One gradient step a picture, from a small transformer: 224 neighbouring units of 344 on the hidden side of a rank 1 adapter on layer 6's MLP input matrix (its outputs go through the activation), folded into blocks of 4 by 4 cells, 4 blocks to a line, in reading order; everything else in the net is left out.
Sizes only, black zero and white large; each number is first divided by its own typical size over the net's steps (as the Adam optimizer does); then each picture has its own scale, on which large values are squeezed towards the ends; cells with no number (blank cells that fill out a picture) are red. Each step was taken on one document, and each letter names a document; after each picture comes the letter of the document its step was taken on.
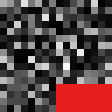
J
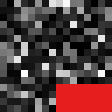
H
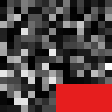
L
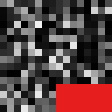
J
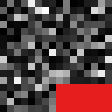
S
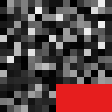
S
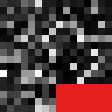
L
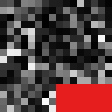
J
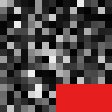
J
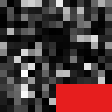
H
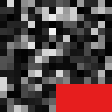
S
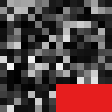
J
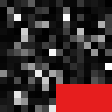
L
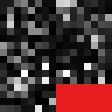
H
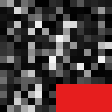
J
